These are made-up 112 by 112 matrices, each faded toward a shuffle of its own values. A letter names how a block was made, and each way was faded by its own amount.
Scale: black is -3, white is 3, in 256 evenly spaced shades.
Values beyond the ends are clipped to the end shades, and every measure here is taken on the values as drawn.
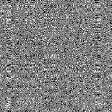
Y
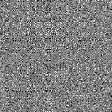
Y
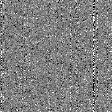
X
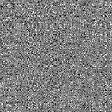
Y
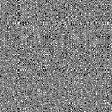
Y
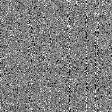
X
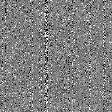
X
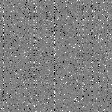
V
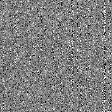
X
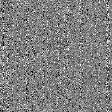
X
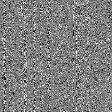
X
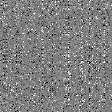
V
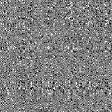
Y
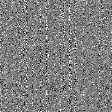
X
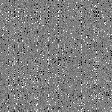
V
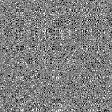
Y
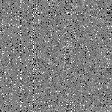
V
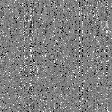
V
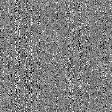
X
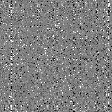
V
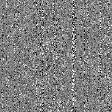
X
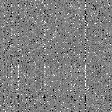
V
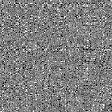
Y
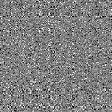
Y
